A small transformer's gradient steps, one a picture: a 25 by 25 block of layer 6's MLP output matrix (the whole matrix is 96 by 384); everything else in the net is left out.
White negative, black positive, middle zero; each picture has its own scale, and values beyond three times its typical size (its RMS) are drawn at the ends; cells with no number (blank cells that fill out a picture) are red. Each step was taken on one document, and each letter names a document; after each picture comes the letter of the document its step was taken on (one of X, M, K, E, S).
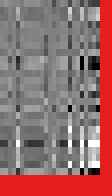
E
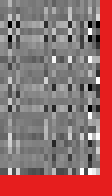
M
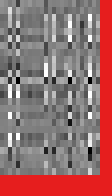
M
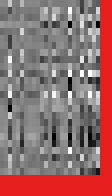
E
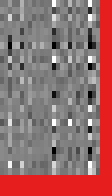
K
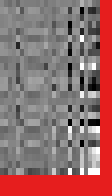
E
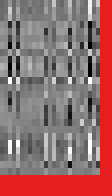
M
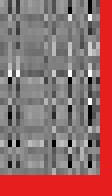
M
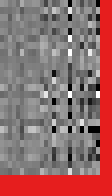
E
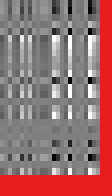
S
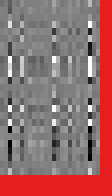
K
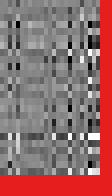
M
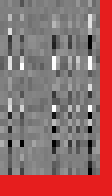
K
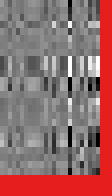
E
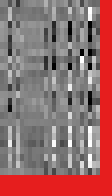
M
